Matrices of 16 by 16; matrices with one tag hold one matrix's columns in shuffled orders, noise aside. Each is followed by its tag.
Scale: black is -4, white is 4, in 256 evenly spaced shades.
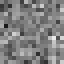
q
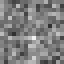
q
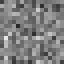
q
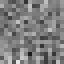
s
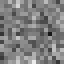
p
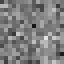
q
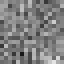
s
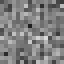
q
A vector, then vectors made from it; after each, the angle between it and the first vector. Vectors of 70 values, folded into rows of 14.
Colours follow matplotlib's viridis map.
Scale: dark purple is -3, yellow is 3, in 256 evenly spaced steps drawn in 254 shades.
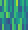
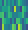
partly aligned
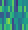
nearly opposite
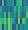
partly opposed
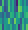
nearly opposite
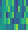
partly opposed
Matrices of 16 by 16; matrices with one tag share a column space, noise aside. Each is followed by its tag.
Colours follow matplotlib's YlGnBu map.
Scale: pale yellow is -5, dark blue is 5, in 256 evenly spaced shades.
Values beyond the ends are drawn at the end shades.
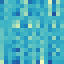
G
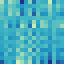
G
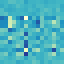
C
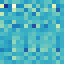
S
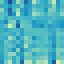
G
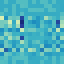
C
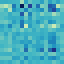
S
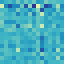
S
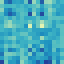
G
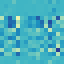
C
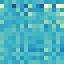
S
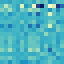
S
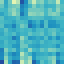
G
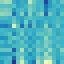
G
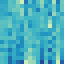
G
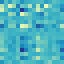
S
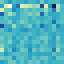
S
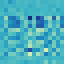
C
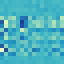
C
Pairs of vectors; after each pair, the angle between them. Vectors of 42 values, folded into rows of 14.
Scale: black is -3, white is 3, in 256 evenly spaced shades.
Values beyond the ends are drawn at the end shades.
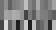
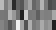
partly opposed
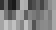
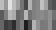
nearly opposite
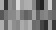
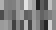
partly aligned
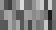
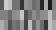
nearly opposite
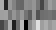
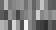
nearly opposite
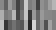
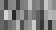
orthogonal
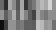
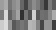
partly opposed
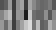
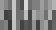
nearly opposite
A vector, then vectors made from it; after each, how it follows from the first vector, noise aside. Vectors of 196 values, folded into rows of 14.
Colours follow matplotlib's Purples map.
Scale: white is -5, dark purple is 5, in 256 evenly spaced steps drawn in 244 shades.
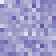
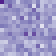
negated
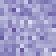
reversed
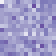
copied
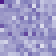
negated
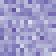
reversed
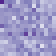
negated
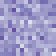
reversed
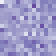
copied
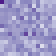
negated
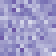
reversed
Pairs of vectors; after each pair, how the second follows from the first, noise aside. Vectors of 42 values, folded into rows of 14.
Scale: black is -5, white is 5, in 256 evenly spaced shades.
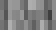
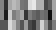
scaled up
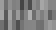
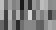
scaled up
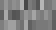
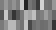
scaled up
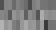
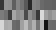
scaled up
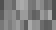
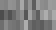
shuffled
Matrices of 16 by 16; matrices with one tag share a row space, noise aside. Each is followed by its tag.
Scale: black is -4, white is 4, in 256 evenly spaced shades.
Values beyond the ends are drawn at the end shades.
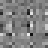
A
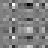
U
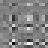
U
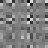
A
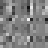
A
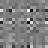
A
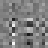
U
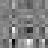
U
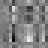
U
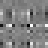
A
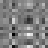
U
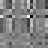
A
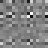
A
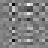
U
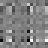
A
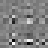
U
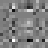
U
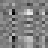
U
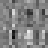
U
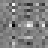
U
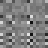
A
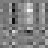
U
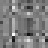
U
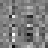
U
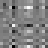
U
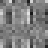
A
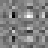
U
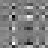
U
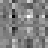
U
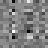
U
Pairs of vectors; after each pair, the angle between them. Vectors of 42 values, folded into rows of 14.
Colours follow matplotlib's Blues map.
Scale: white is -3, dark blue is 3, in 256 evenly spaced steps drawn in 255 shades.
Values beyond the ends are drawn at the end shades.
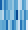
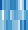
partly aligned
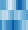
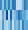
partly opposed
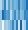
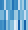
partly opposed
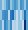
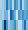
partly aligned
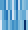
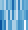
nearly opposite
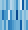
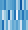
nearly opposite
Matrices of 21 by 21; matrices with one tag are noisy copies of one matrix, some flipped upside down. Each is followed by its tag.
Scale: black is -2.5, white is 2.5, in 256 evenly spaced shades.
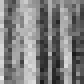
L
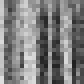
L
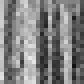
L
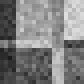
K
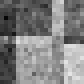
K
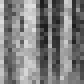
L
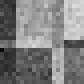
K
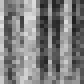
L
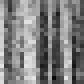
L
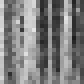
L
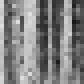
L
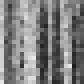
L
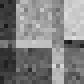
K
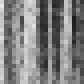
L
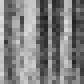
L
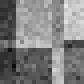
K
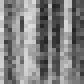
L
